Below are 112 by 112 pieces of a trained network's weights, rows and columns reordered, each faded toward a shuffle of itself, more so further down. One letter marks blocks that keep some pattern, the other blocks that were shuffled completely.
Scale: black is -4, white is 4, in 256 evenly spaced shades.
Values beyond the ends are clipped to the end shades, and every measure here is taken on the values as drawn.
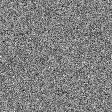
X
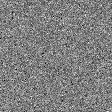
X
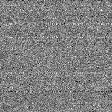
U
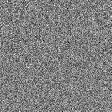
U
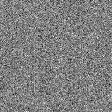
U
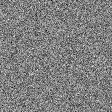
X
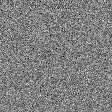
X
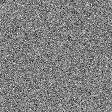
X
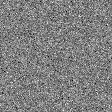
X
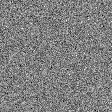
X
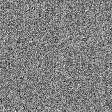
U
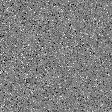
X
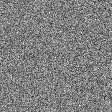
X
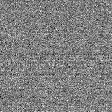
U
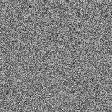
U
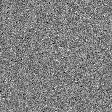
X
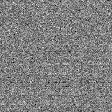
U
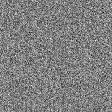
U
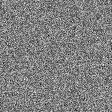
X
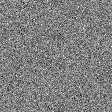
X
